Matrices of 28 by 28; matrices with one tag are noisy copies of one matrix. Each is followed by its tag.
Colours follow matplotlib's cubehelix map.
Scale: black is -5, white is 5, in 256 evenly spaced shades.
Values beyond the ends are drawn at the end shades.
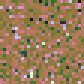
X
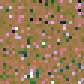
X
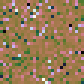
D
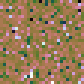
X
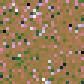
D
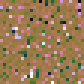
X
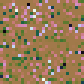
D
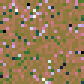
D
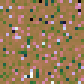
X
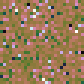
D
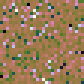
D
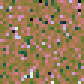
X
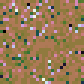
D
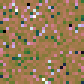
D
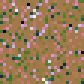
D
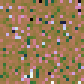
X
